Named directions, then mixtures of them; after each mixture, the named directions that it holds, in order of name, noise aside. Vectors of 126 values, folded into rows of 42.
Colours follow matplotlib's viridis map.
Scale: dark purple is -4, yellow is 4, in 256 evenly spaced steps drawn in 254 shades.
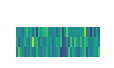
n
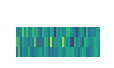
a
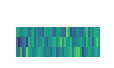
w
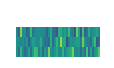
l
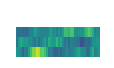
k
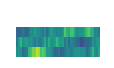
k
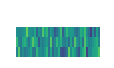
a, n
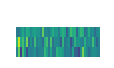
a, w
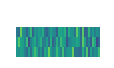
l, w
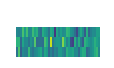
a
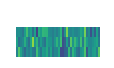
n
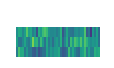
k, n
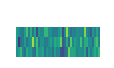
n, w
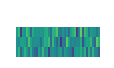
l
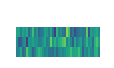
a, w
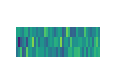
n, w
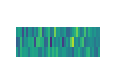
a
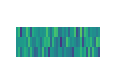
l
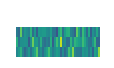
l, n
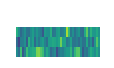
k, w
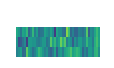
a, w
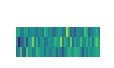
n, w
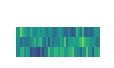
k, l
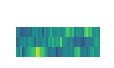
k, w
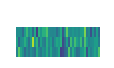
n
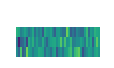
w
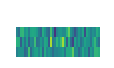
a, l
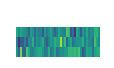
l, w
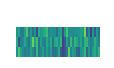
n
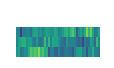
k, l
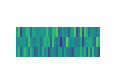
l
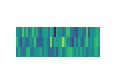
a, w
